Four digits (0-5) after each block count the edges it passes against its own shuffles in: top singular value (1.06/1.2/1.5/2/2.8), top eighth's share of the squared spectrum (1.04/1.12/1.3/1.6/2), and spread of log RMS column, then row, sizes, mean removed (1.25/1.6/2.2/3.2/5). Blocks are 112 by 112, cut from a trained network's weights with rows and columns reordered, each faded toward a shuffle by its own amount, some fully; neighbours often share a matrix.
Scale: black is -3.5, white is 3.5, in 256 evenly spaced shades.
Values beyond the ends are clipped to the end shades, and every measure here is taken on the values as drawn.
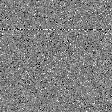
3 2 1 1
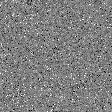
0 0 0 0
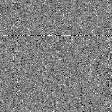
3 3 2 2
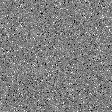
1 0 0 0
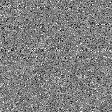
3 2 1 2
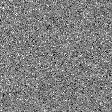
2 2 0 1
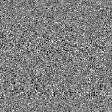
3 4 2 3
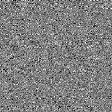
3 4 1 3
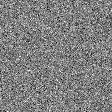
0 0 0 0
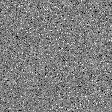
0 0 0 0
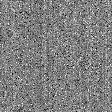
2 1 0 0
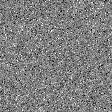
0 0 0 0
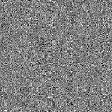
3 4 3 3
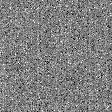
2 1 0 0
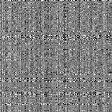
4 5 2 4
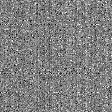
3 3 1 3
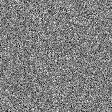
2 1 0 0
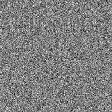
3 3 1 1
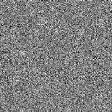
3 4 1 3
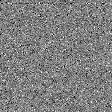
2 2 0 1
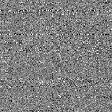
3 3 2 3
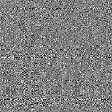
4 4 2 3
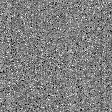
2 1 0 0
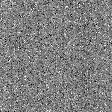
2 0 0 0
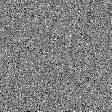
2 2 0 1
